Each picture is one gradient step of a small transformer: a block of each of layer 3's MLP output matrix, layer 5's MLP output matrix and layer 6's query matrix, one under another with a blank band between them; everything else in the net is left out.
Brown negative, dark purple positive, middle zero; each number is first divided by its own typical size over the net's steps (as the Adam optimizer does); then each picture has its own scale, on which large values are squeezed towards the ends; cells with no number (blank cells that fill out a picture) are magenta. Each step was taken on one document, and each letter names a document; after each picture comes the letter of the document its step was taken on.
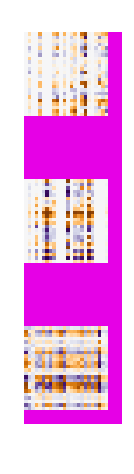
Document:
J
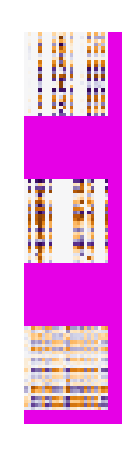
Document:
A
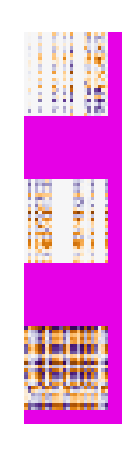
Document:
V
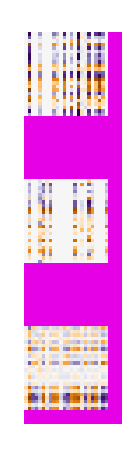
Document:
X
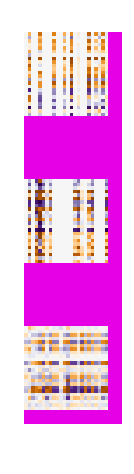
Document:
A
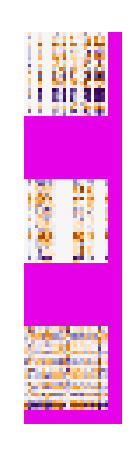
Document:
V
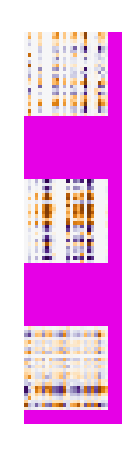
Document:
J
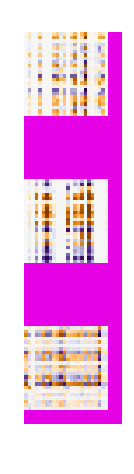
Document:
J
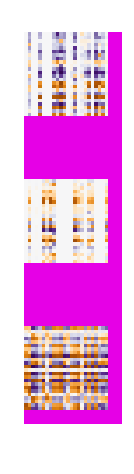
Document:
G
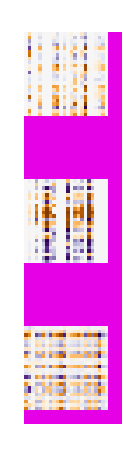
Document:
J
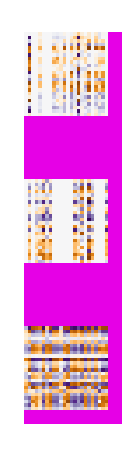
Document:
V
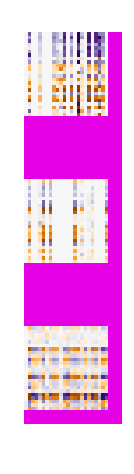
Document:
X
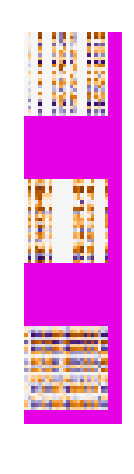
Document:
A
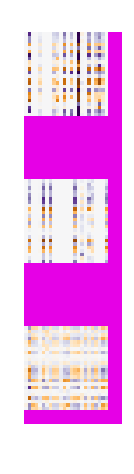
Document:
X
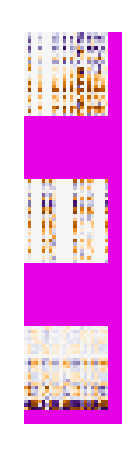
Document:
X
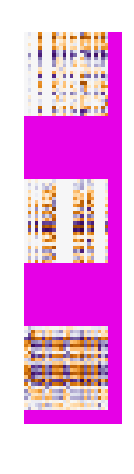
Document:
G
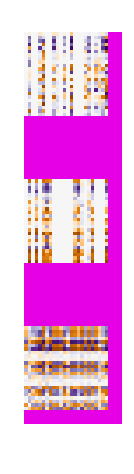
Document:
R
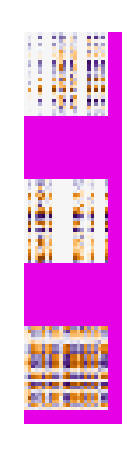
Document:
V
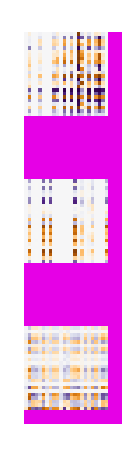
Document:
X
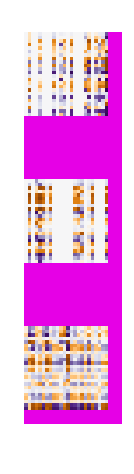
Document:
A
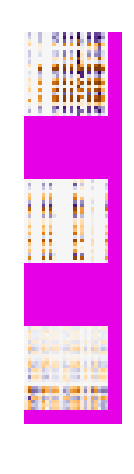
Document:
X
